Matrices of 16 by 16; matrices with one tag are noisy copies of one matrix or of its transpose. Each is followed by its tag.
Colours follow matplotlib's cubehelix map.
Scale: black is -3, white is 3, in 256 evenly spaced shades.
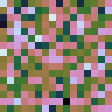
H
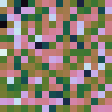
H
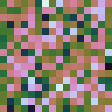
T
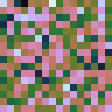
H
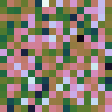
T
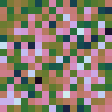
T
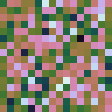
T
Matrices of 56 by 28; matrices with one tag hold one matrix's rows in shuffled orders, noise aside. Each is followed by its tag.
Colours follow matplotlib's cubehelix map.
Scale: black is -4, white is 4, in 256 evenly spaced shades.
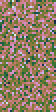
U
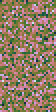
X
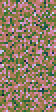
X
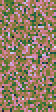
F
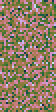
X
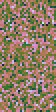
F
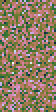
U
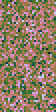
F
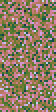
X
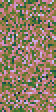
F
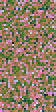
X
